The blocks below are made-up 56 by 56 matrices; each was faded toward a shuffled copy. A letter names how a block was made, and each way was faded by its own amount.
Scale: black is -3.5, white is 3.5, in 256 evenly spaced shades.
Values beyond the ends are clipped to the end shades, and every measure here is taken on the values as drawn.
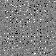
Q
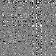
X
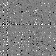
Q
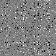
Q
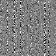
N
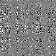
X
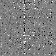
Q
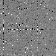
Q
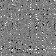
Q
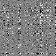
X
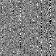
N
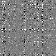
X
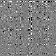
X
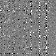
X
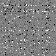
Q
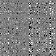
X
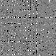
Q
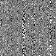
N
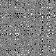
X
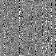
N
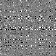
X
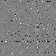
Q
